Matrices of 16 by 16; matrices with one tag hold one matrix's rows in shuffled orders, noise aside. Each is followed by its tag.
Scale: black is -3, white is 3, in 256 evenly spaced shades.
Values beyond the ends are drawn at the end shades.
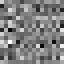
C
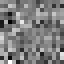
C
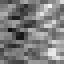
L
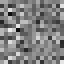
C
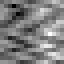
L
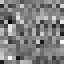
C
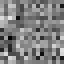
C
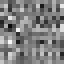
C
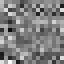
C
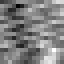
L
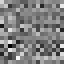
C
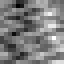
L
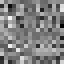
C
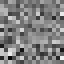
C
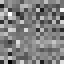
C
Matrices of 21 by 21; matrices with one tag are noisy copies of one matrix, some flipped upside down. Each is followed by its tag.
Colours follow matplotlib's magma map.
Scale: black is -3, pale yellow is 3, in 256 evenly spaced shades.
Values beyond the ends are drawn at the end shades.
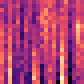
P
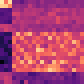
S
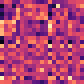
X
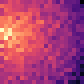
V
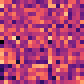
X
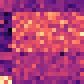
S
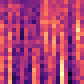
P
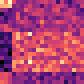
S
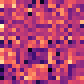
X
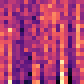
P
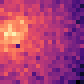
V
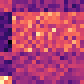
S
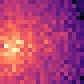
V
